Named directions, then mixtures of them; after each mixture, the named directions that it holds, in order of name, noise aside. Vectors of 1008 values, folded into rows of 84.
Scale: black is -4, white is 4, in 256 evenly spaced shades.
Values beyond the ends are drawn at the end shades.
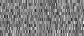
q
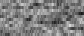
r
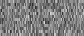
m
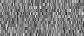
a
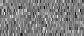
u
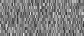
a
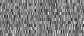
q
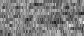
q, r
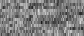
m, r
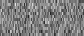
m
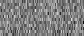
q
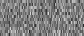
a, q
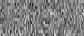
m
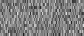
a, q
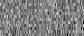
q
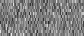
a, m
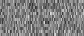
m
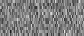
a, m
